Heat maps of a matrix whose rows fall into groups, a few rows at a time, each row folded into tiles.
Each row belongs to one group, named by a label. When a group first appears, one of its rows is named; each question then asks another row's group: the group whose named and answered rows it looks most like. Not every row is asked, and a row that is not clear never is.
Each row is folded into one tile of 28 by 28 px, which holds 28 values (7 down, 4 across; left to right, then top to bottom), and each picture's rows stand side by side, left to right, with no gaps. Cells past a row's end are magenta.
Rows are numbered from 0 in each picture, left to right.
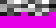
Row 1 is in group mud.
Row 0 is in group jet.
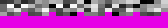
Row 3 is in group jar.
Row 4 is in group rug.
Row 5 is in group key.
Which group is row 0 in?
key
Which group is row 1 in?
rug
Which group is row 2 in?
rug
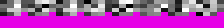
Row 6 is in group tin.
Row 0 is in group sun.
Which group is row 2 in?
sun
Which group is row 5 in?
key
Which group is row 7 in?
mud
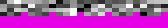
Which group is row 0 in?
jet
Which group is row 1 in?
rug
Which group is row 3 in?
sun
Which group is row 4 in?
sun
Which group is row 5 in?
rug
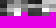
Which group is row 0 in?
sun
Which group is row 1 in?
tin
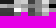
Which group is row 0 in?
tin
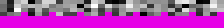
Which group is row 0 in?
tin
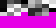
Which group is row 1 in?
tin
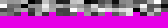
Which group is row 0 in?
rug
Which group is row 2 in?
tin
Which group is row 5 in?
mud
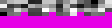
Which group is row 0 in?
rug
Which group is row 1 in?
tin
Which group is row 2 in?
sun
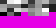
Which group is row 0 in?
jet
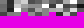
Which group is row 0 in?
tin
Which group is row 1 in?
sun
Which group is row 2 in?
mud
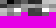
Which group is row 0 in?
key
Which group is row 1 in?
tin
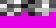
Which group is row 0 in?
mud
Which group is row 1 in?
sun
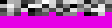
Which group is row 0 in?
jar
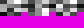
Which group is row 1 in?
sun
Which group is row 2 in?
mud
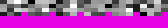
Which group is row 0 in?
jet
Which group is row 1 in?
jet
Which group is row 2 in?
sun
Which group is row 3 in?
jet
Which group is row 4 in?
mud
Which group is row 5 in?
mud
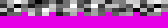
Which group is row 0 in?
jet
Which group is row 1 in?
key
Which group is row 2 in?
sun
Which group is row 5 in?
jet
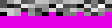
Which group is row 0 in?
mud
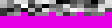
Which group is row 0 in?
tin
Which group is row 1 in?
jet
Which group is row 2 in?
key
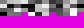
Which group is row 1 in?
sun
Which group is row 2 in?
sun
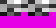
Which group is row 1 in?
jet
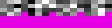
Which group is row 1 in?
jar
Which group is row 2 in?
sun
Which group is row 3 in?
sun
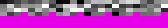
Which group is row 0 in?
key
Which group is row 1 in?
sun
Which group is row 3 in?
rug
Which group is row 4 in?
rug
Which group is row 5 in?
key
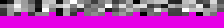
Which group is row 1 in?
tin
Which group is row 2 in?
jar
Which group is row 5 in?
rug
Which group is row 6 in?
tin
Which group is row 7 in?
mud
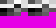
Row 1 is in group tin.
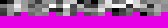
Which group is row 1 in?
key
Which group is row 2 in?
jar
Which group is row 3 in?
key
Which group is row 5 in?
rug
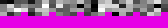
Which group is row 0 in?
key
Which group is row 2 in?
rug
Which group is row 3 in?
tin
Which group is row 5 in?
mud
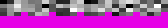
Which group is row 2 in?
tin
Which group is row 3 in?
key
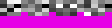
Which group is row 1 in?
mud
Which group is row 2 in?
rug
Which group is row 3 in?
jet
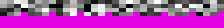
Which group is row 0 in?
tin
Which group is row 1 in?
rug
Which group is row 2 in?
sun
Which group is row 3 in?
sun
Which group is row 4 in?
jet
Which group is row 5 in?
jet
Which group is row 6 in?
key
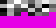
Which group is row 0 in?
jar
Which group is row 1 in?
jet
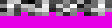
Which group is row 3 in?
sun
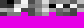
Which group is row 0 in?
key
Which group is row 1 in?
sun
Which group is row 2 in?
rug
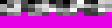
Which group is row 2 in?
key
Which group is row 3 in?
tin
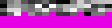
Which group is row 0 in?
sun
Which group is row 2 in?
key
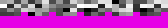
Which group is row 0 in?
rug
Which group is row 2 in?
tin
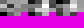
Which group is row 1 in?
sun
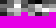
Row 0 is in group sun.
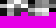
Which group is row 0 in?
jar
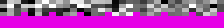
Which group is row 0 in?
jar
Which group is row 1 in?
jar
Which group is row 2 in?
tin
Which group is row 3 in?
rug
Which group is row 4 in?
sun
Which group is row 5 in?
jar
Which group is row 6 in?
key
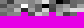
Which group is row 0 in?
key
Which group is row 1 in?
mud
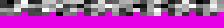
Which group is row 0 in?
key
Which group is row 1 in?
tin
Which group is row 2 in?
rug
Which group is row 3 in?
jar
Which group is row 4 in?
jet
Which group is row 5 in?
sun
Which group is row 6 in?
jar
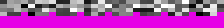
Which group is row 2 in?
tin
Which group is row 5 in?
tin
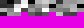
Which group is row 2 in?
jet
